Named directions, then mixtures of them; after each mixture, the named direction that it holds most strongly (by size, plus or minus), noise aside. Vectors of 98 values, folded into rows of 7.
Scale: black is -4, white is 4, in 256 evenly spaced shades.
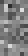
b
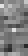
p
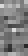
p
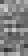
p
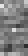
p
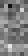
b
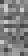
b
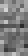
p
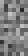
b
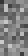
b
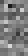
b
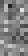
b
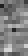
p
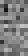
b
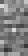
p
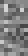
b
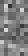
b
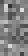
b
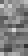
p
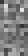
b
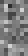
b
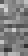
p
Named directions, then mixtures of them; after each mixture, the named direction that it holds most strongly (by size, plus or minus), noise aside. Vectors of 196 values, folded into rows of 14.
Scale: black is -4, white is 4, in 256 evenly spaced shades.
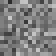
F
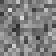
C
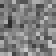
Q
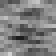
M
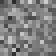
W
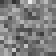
W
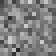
W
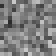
Q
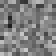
Q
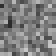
Q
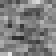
M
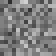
F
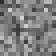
C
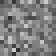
W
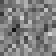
C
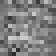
W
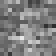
M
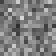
C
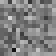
W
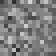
W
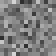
W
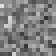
Q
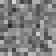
Q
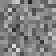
C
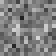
C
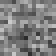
Q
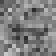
C
